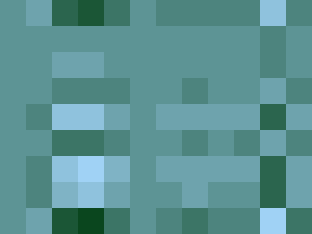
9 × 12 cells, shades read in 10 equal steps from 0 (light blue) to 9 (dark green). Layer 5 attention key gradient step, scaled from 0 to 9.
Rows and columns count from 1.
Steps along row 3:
same down same up same same same same same up down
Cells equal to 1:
5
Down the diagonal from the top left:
4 4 3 5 3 4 3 3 5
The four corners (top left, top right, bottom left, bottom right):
4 5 4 6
